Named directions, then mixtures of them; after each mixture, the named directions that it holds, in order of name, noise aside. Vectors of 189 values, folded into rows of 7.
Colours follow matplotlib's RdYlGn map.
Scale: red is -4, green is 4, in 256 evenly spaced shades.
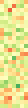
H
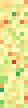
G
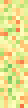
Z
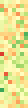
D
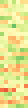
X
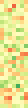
H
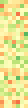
D, X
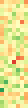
G, H, X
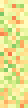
H, Z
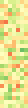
G, H, X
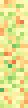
G, H, Z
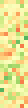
D, Z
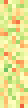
Z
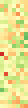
D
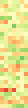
X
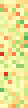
D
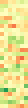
X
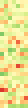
D, X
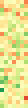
D, G, H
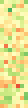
H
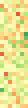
D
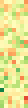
D, G, H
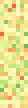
D, H, X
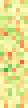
Z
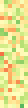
Z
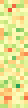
H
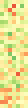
G, H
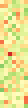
G, X, Z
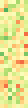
D, H, Z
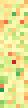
G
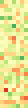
X, Z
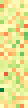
D, Z
